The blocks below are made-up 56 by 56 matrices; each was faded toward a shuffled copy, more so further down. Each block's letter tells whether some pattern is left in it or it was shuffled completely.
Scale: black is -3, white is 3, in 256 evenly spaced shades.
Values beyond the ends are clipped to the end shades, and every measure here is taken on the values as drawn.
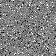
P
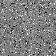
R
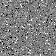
P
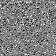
R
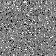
R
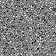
R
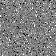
R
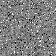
R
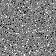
P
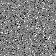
P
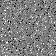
P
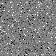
P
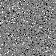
P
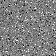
P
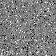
R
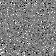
R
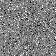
P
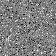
P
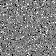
R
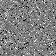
P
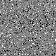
R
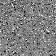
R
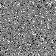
R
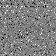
R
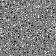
R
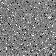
R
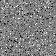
P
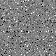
R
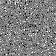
P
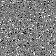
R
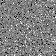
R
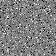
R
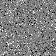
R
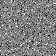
P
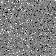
P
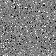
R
